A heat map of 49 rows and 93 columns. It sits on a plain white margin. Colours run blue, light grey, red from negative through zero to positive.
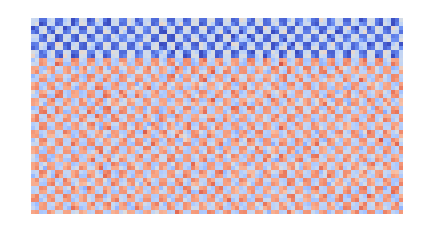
A checkerboard runs through the table. Overall the values sit about 50% of the way up the scale. The bottom part is higher, past a seam about 20% of the way down.
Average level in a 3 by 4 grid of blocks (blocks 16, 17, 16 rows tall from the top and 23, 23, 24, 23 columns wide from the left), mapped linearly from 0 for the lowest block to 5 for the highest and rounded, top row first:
0000
5555
5555
